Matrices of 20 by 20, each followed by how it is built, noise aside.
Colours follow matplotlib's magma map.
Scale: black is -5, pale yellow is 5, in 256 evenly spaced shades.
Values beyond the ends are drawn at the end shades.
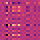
low rank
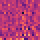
low rank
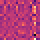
low rank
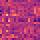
low rank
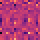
low rank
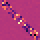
banded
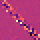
banded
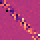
banded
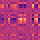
low rank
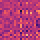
low rank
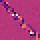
banded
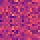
low rank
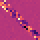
banded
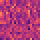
low rank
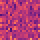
low rank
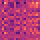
low rank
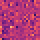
low rank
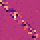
banded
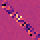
banded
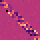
banded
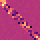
banded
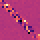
banded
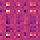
low rank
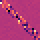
banded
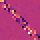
banded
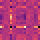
low rank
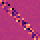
banded
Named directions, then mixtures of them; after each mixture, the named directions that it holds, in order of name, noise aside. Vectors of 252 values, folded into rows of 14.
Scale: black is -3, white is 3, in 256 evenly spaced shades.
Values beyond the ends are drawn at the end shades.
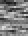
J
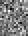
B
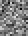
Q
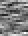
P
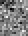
B, J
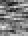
J, P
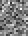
Q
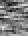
J, P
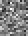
B, Q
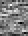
B, P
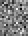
B, Q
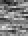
J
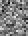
Q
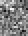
B, J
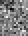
B, J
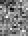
B, J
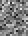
Q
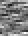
P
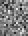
B, Q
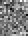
B, P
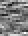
P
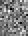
B
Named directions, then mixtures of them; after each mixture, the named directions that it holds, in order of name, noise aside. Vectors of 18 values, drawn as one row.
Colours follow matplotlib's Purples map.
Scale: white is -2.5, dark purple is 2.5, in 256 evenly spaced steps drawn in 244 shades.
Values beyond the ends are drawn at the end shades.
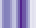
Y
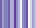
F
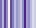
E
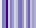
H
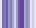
H, Y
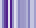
E, H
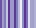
F, H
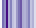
H, Y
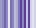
E, F, Y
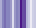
Y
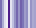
E, H, Y
